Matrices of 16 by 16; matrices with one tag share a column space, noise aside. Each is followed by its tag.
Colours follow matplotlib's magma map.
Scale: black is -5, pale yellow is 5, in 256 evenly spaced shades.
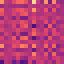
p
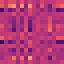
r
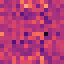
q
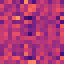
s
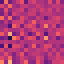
p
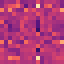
r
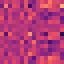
q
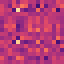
r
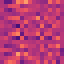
p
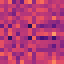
p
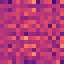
p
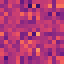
q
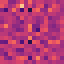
r
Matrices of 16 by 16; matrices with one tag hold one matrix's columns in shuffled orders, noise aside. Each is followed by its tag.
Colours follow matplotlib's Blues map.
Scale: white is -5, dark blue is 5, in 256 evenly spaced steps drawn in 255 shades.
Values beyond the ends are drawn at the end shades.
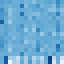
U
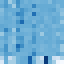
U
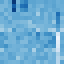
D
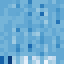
U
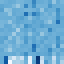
U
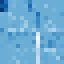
D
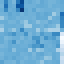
D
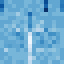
D
